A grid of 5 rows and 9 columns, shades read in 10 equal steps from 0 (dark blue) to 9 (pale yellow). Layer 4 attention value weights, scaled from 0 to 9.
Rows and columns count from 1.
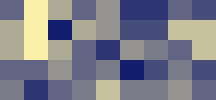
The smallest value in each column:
3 1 0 3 1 0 1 3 2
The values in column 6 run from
0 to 5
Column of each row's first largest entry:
2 2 2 3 5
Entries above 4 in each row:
3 6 5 1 2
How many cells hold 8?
0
